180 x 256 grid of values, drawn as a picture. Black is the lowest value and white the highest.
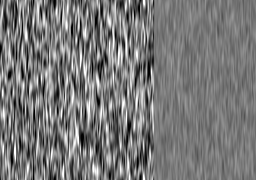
On average the colour sits 50% of the way up the scale. There is no overall slope. A vertical seam about 60% of the way across splits the table, and the right part is calmer. Neither half mirrors the other. The grain runs up and down.
